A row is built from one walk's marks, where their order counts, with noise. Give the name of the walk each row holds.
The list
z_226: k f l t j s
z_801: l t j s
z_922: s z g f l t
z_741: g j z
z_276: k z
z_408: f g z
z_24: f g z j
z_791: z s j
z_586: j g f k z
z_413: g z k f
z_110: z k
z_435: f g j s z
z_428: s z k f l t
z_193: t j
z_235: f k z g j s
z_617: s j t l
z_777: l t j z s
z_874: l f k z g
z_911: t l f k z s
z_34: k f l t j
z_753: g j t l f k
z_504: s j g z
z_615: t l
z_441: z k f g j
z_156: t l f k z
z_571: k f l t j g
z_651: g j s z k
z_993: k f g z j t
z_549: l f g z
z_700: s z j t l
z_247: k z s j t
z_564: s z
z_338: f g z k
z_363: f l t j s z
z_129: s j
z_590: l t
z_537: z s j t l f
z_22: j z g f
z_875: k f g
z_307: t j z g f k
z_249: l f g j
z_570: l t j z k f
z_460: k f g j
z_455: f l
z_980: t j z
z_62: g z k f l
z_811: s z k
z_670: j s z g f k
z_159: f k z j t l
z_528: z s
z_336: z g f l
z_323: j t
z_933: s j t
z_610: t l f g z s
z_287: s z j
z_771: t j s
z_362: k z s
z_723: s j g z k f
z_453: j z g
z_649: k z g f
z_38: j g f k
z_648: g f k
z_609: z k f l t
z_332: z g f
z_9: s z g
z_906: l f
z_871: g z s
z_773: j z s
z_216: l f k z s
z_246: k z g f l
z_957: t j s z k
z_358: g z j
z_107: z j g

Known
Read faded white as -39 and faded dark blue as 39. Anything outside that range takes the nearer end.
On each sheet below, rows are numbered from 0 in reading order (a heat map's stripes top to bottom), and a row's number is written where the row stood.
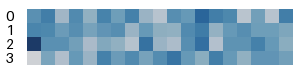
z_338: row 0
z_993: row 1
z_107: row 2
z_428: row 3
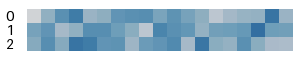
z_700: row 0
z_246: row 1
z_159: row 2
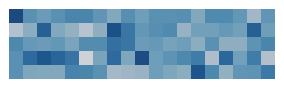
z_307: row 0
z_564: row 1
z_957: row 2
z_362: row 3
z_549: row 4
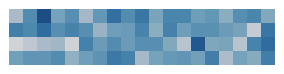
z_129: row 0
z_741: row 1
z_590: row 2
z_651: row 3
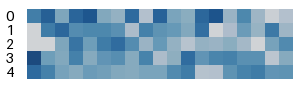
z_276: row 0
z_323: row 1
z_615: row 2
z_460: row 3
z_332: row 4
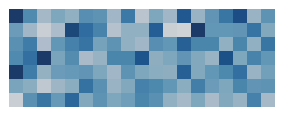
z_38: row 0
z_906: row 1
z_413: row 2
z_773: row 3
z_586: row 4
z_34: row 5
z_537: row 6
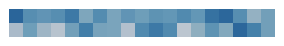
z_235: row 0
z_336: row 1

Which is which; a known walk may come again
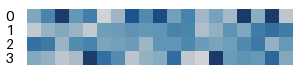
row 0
z_528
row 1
z_922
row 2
z_649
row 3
z_906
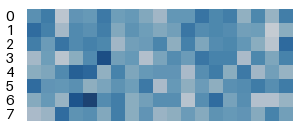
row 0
z_413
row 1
z_441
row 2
z_741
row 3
z_62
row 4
z_911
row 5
z_670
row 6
z_156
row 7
z_610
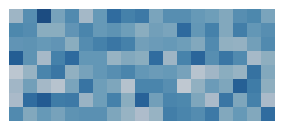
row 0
z_129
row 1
z_723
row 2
z_957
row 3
z_874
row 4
z_700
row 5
z_336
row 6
z_247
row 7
z_408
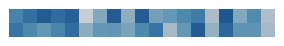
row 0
z_362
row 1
z_216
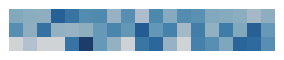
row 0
z_753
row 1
z_777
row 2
z_455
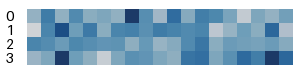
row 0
z_811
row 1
z_933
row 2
z_993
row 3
z_871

